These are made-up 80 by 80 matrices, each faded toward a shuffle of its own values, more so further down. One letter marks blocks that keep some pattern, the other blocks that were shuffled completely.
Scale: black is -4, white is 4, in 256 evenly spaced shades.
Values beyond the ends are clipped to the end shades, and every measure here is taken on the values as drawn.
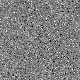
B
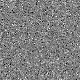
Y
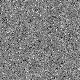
B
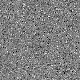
Y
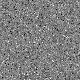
B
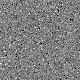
Y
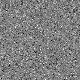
Y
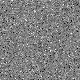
B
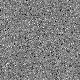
Y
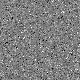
B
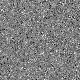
B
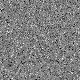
B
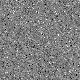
B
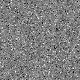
Y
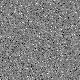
B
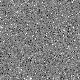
Y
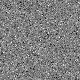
B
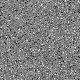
B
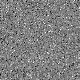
Y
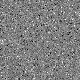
Y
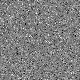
B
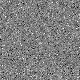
Y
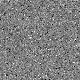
Y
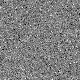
B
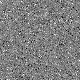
B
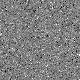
B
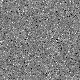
B
